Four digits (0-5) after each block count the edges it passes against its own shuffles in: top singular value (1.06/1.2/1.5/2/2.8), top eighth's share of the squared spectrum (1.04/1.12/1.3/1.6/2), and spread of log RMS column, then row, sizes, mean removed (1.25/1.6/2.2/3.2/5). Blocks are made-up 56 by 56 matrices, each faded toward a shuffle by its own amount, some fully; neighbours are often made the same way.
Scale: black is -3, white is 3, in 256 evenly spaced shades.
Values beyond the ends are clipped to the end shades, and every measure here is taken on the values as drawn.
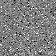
2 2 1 0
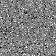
2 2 0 1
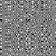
4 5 3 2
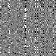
4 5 3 2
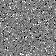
0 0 0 0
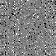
3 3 2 0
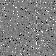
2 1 0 0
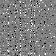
3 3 2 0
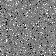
1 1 0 0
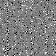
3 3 2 0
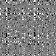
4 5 3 3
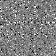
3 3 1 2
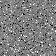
0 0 0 0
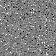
2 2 0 0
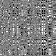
4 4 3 2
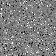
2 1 0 0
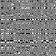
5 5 2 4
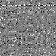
3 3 0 2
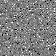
2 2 0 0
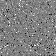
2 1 0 0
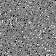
2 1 0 0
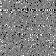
3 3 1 2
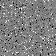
0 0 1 0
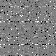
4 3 0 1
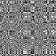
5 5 3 3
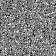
0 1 0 0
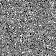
1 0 0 0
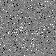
1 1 0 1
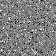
2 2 1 1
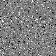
2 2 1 1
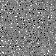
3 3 1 2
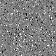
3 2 0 1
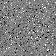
0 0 0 0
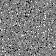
0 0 0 0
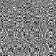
4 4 3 3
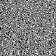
3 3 1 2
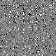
2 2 2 2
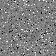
0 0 0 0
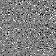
3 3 1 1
